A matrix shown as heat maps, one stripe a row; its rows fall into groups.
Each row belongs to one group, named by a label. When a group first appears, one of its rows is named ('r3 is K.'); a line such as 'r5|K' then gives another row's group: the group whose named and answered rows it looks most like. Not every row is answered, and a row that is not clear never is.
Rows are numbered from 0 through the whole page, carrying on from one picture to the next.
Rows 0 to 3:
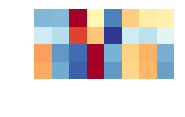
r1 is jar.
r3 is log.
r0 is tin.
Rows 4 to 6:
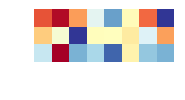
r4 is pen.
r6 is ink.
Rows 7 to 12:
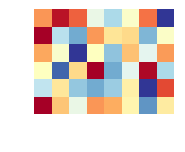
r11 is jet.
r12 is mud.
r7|pen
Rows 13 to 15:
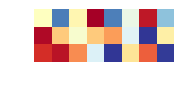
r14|mud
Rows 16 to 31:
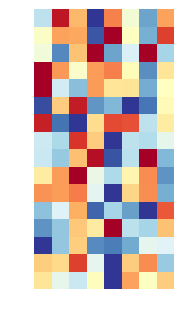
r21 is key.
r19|mud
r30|pen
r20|mud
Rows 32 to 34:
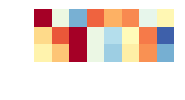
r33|pen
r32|mud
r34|pen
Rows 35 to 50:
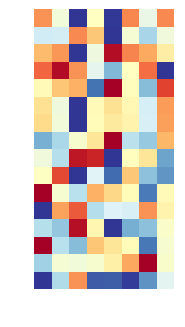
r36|jar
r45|mud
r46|key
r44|ink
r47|jar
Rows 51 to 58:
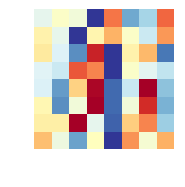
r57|pen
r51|jet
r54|jar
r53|log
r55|log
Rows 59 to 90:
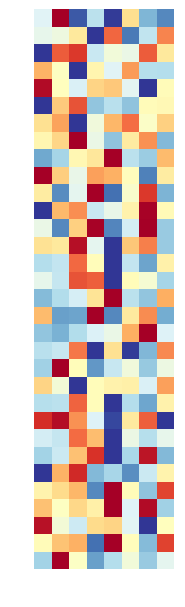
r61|key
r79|ink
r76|log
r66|pen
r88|mud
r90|ink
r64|key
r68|mud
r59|ink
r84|log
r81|jar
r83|jar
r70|key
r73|jar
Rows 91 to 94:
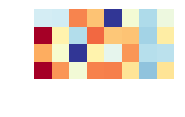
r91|jar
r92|mud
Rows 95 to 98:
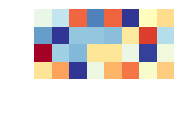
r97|mud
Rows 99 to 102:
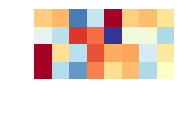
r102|mud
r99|jet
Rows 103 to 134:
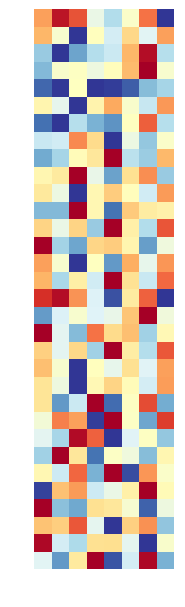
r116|mud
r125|log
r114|tin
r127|jar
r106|key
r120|key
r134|log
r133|mud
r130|key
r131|mud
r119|pen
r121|mud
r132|pen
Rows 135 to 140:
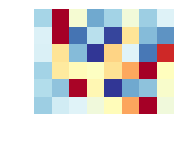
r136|ink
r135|ink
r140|key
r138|key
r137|jet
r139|jar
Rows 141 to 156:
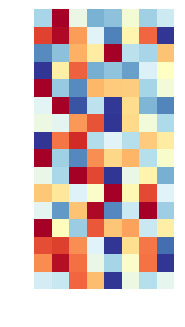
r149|mud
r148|key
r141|ink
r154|pen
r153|mud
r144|key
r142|pen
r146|ink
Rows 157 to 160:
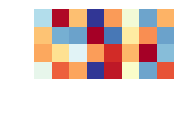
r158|log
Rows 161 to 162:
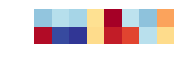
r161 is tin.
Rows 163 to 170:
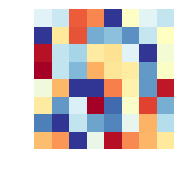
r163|jar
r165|mud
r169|key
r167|jet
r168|log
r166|mud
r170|jet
